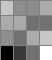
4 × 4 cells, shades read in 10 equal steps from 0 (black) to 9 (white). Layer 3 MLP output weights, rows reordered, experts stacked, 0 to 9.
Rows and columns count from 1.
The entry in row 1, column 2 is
5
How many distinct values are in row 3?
4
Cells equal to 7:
2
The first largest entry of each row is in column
1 1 4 4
